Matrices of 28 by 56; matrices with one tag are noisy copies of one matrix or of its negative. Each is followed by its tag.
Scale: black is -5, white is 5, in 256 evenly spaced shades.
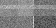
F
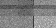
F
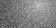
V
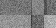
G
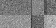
G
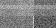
F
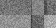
G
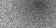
V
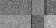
G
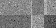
G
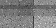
F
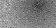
V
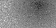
V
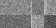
G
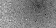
V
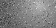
V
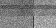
F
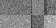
G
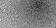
V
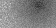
V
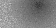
V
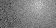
V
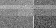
F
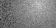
V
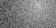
V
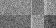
G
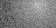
V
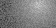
V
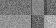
G
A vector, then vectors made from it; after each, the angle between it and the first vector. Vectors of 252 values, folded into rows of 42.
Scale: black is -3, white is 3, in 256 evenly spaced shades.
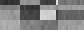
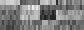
nearly opposite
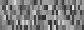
orthogonal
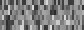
orthogonal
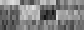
nearly opposite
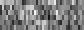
partly opposed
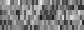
partly opposed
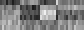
nearly parallel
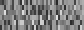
orthogonal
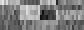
nearly opposite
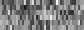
partly aligned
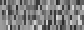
orthogonal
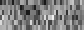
partly aligned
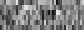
partly opposed
